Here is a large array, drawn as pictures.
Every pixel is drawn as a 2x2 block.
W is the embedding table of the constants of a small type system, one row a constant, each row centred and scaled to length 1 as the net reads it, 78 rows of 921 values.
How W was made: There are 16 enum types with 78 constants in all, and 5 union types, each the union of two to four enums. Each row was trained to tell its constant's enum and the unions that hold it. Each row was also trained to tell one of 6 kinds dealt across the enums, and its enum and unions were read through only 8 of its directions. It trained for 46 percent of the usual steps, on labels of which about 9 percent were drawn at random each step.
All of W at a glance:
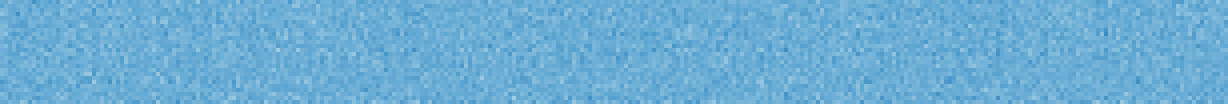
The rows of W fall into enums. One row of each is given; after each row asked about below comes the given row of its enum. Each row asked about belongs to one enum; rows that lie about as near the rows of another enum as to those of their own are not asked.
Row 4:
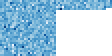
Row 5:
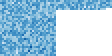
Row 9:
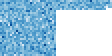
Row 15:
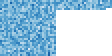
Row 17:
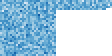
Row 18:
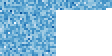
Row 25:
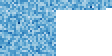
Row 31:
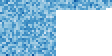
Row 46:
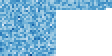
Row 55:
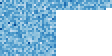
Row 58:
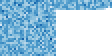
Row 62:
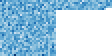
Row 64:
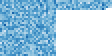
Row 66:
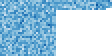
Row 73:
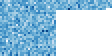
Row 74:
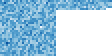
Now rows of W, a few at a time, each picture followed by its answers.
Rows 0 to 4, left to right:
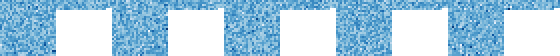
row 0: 15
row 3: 62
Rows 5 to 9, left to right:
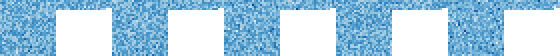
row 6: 17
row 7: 25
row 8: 66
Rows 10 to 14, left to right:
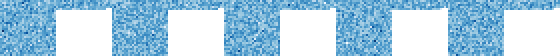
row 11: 64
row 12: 74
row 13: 58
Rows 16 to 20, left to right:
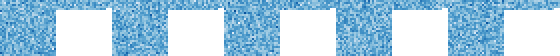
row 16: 9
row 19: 73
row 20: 64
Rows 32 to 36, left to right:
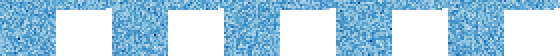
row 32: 15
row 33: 25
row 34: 66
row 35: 17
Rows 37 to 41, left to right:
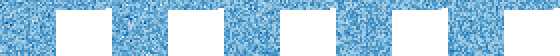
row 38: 25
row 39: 9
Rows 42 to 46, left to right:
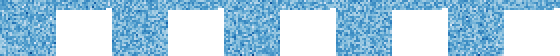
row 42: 15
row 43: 5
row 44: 9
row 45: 5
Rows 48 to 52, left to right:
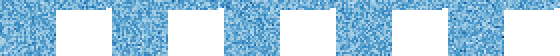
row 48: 46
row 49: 58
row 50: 46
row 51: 15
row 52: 74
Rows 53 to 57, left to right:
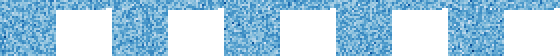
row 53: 5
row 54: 46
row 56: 17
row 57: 4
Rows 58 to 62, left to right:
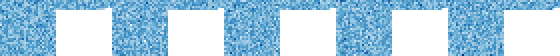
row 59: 74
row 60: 73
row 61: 18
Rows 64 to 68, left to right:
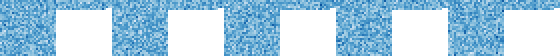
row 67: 31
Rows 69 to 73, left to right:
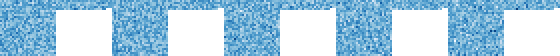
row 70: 5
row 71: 17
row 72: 9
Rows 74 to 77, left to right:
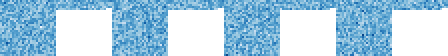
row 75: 46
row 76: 66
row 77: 73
